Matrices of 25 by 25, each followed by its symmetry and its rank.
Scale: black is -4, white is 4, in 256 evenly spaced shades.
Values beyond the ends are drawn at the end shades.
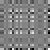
symmetric, rank one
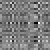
neither, rank two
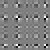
symmetric, rank one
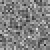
symmetric, full rank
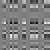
neither, rank one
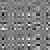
neither, rank two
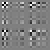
symmetric, rank one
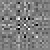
symmetric, rank three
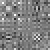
symmetric, rank three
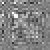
symmetric, rank three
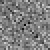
symmetric, full rank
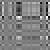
neither, rank one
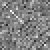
symmetric, full rank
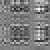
neither, rank two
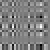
neither, rank one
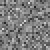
symmetric, full rank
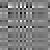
neither, rank one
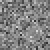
symmetric, full rank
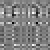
neither, rank two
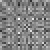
symmetric, rank three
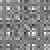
symmetric, rank three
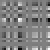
symmetric, rank one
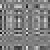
neither, rank two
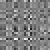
neither, rank two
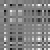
symmetric, rank one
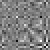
symmetric, rank three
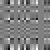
neither, rank one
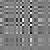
neither, rank one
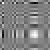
symmetric, rank one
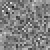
symmetric, full rank
